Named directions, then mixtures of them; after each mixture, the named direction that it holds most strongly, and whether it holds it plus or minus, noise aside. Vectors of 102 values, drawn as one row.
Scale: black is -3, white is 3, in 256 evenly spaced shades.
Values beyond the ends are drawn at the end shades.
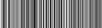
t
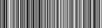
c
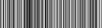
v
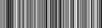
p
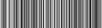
t, plus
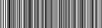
v, plus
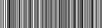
c, minus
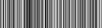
v, plus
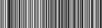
c, minus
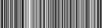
v, minus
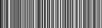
t, minus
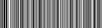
c, plus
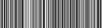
v, minus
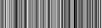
p, minus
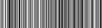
c, minus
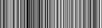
c, plus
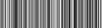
p, minus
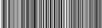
t, plus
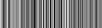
t, plus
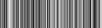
c, plus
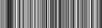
p, plus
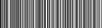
t, minus
